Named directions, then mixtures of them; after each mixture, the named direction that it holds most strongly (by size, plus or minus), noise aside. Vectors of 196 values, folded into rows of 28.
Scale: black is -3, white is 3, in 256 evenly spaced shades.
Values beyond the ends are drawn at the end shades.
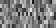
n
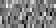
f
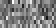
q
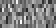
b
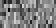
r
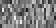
b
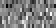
f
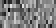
r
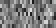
n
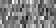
q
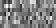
r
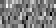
f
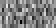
b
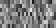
n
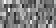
r
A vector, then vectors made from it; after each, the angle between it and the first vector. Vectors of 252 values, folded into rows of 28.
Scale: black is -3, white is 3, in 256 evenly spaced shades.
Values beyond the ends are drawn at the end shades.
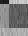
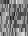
partly aligned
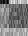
nearly parallel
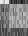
nearly opposite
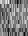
partly opposed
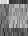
nearly opposite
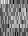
partly opposed
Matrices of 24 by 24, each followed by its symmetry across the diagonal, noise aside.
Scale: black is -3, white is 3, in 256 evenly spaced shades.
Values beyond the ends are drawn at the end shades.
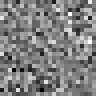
antisymmetric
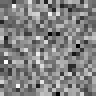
neither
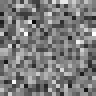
neither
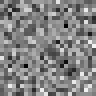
symmetric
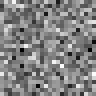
neither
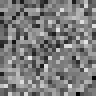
symmetric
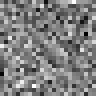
antisymmetric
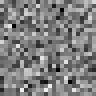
neither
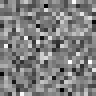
antisymmetric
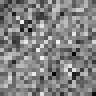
symmetric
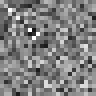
symmetric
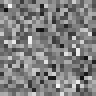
antisymmetric
